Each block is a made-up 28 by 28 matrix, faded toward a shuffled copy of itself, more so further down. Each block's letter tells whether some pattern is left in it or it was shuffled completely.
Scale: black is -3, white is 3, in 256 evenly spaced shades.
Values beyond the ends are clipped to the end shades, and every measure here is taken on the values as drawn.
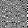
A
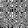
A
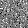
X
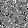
X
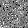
X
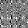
A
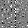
A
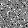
X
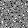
X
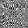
A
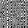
A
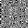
A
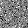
X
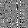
A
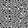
A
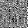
A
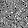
X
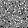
X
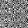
A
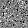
X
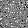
X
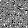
X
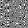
A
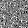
X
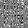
A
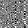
A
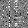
A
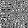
A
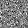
X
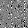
A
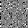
A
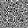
A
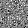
X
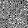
A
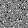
X
